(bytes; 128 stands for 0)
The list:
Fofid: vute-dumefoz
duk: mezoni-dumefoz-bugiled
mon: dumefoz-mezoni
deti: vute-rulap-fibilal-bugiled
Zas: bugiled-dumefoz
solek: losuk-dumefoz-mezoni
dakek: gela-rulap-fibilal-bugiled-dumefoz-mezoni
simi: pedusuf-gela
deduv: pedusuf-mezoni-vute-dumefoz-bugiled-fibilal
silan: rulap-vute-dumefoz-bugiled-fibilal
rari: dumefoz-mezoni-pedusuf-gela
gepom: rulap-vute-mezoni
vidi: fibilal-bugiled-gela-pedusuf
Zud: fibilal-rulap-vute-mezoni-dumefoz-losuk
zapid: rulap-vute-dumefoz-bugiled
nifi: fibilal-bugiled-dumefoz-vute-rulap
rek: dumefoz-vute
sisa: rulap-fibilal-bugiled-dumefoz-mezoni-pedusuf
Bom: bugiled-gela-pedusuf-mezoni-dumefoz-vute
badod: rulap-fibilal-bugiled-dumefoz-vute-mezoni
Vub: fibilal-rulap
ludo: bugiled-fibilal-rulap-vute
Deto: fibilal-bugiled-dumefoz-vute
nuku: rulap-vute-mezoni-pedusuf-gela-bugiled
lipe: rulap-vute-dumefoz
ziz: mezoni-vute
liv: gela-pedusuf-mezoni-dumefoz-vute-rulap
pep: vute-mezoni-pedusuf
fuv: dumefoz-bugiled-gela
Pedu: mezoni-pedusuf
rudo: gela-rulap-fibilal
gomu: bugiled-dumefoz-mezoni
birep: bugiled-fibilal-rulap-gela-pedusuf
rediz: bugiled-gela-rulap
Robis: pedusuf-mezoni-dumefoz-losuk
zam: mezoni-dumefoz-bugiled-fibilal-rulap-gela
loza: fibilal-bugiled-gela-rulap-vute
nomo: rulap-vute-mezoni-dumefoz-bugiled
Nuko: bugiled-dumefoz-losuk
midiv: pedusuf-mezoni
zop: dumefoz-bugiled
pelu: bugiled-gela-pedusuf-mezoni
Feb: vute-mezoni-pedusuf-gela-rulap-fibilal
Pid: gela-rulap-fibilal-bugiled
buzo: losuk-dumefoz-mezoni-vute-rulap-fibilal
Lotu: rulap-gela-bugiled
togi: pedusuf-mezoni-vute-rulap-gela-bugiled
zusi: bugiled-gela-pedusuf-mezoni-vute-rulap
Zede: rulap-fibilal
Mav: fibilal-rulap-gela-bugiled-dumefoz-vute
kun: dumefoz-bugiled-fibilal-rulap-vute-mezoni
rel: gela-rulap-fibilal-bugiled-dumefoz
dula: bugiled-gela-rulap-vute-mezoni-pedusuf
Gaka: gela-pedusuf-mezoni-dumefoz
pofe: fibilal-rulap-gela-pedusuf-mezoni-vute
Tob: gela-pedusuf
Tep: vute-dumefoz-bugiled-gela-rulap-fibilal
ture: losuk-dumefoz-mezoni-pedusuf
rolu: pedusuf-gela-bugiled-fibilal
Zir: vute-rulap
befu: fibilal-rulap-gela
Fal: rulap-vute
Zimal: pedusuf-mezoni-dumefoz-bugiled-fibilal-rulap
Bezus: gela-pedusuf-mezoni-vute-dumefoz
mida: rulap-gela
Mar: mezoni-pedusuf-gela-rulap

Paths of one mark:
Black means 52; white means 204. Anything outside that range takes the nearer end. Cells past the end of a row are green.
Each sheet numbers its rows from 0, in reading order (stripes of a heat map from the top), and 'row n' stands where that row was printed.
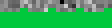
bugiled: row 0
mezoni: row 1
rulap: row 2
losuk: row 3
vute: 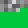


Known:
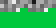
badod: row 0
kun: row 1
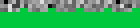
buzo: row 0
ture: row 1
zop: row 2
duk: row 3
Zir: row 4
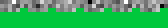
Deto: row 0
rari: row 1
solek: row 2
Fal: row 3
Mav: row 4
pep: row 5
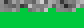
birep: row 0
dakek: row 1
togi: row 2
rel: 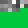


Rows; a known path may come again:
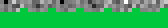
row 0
loza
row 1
simi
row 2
Mar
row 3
togi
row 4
Mav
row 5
duk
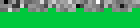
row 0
Tep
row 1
zapid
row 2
ture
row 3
Zas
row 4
nuku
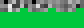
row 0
buzo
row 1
Zir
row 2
Tob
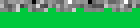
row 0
pelu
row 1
Fal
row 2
Bom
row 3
mida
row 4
Fofid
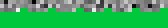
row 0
gepom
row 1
nifi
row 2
gomu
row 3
silan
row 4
pep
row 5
fuv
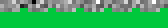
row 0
sisa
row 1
liv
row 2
solek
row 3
Deto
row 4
nomo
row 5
Bezus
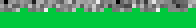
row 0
zusi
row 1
kun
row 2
dakek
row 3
Zud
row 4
befu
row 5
pofe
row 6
Lotu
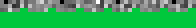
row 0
rudo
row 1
mon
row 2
rediz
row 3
rel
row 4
ludo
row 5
zop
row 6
Zimal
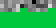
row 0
midiv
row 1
zam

